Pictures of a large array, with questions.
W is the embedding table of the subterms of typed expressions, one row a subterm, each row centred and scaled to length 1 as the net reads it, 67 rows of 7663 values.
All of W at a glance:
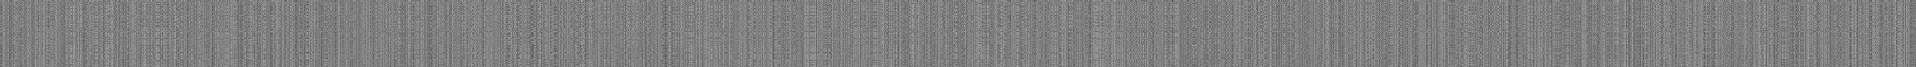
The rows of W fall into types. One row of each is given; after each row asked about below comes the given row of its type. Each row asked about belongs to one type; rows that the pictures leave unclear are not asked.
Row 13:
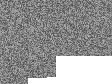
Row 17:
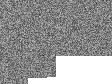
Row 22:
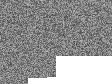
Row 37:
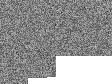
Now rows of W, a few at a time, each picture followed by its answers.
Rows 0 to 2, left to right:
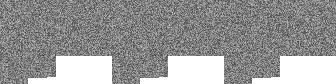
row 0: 17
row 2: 22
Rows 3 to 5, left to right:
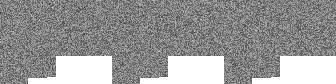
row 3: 37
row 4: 22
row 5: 17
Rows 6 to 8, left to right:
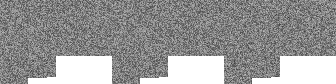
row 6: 13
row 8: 37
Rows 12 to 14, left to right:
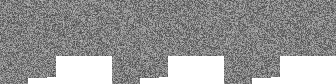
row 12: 22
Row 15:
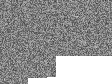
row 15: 17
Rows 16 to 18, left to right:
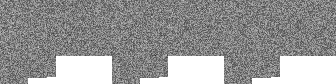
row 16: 13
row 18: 22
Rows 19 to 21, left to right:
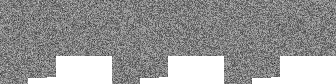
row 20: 13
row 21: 22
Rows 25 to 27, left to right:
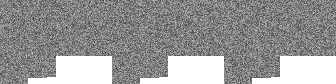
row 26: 22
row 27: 17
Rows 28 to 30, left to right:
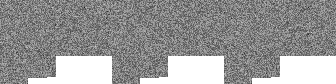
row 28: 37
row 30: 37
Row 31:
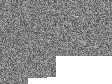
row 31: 17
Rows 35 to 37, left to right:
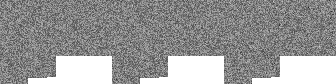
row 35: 17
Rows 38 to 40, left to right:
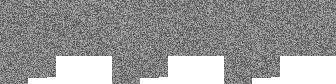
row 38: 22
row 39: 13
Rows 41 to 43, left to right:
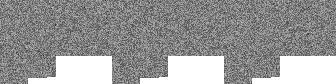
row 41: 37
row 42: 17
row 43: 37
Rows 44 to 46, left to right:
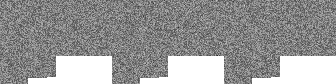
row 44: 17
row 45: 22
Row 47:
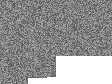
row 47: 17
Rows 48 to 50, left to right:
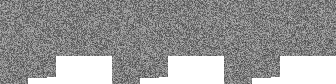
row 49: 13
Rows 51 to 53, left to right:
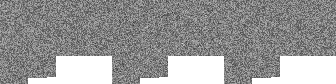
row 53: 17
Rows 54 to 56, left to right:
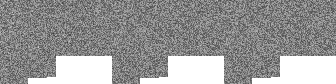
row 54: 13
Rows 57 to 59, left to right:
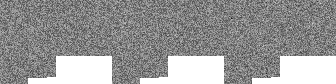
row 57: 13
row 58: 13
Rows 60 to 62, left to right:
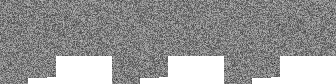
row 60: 22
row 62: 22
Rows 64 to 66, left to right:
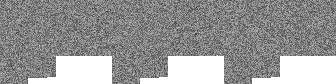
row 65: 37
